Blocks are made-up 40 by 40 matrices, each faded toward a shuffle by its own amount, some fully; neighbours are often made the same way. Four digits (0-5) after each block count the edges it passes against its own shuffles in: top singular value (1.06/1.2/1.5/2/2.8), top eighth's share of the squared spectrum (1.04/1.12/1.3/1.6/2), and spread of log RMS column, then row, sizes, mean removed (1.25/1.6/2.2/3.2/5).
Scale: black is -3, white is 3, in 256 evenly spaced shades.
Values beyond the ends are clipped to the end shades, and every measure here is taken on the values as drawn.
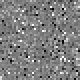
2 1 0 0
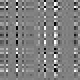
5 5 4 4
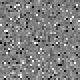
0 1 0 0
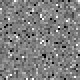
0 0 0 0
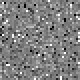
1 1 0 0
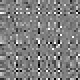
4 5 3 2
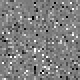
2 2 1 0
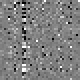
4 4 3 1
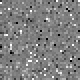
0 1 0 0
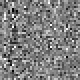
1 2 2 0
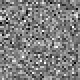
0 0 1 1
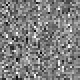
1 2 3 0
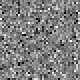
1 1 0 0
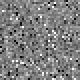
0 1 0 0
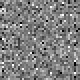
1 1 2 0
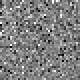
0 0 0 0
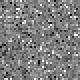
0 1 0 0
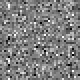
1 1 2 0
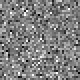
0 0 0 0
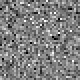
0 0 0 0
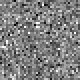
0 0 0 0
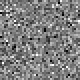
0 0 0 0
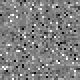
1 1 0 0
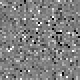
2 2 0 1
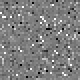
2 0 0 0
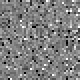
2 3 1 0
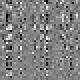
4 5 3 3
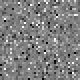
1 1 1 0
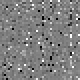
2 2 1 0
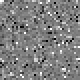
0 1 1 1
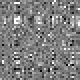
4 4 2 2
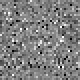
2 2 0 1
